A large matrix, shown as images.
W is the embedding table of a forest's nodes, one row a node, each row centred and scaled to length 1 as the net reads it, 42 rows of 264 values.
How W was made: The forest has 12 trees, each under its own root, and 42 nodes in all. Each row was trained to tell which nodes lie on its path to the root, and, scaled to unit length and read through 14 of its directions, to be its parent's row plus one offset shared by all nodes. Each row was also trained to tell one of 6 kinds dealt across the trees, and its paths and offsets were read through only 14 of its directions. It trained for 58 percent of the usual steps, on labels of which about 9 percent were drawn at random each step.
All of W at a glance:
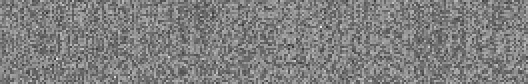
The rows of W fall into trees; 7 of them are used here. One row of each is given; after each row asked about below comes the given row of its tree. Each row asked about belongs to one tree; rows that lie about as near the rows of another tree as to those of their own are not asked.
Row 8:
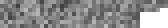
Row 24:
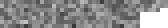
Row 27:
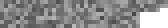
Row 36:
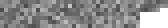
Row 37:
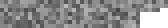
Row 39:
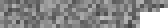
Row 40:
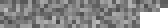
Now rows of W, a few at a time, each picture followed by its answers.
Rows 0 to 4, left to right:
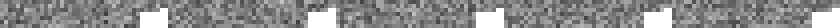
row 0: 40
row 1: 27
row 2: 39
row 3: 36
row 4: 27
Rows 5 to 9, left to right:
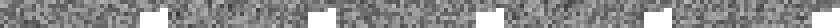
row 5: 8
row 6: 8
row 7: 39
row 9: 27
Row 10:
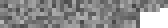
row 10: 37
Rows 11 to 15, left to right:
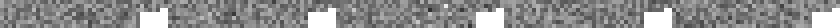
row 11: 24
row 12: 36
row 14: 36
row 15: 37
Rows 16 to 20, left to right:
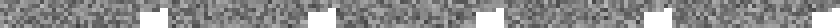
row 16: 39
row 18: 24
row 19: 24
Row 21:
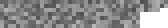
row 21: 24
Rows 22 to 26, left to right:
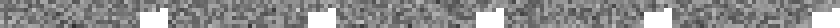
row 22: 39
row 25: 24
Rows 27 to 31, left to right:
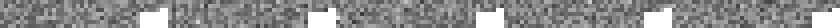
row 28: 37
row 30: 36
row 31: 40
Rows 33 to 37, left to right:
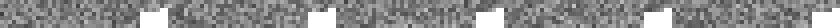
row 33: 24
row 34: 8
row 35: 36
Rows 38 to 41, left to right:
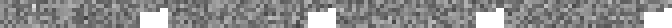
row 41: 39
